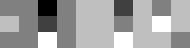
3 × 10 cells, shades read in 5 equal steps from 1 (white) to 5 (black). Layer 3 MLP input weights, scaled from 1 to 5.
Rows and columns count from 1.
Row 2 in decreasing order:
4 3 3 3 2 2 2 2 2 1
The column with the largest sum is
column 3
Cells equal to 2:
13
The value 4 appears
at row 1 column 7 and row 2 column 3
